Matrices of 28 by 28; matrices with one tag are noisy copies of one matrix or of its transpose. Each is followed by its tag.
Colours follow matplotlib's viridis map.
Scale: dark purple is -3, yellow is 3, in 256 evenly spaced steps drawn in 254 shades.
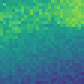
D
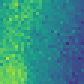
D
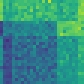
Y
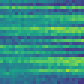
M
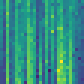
M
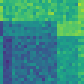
Y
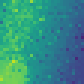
D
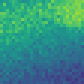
D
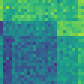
Y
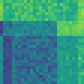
Y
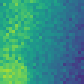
D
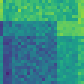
Y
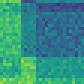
Y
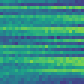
M
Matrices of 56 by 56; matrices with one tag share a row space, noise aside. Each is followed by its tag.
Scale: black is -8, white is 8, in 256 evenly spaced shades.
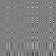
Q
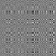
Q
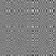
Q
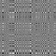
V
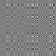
Q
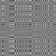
V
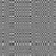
V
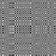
V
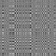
V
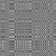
V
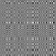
Q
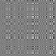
Q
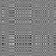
V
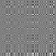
Q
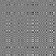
Q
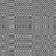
V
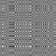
V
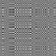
V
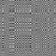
V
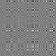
Q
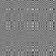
Q
